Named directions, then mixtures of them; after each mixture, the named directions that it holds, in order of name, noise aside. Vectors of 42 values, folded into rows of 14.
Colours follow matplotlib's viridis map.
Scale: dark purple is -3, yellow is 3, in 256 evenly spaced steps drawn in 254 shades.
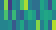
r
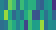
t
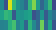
r, t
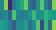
r, t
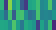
r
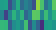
t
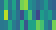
r, t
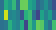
r, t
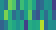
t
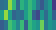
t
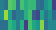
t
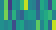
r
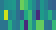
r, t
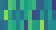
t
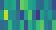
r, t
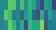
t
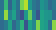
r, t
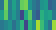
r, t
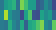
r, t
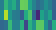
r, t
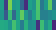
r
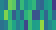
t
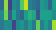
r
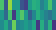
r
